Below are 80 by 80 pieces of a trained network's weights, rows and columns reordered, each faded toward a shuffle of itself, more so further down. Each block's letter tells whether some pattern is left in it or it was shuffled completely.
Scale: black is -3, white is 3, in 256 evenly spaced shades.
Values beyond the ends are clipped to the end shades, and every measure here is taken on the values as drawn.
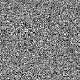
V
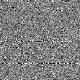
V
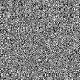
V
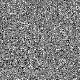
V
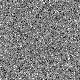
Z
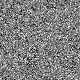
Z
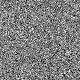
Z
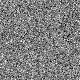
Z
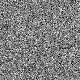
Z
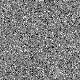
V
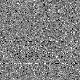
V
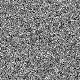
Z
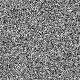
Z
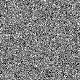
V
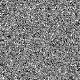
V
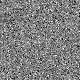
Z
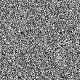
V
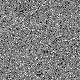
Z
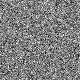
Z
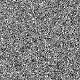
V
